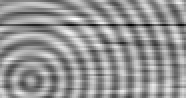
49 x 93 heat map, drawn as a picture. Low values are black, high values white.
Histogram: bell-shaped. Rings: centred on the bottom left. Mirror symmetry: none. Slope: none. Odd lines: row 13.
